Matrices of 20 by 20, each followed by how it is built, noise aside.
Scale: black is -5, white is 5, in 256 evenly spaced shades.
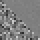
lower triangular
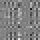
low rank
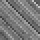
Toeplitz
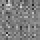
low rank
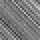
Toeplitz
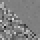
lower triangular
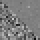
lower triangular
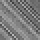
Toeplitz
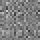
low rank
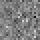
low rank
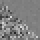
lower triangular
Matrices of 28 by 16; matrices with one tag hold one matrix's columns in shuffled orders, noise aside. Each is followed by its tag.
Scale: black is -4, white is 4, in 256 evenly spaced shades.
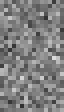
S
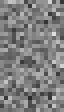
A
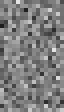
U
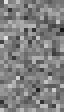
U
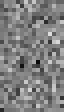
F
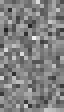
U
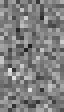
S
